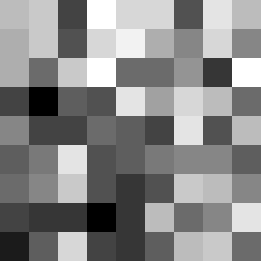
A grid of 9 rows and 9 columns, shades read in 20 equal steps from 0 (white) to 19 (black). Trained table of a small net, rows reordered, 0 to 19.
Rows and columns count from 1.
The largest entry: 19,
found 2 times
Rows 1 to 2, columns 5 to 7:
3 3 13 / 1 6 9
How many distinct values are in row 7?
6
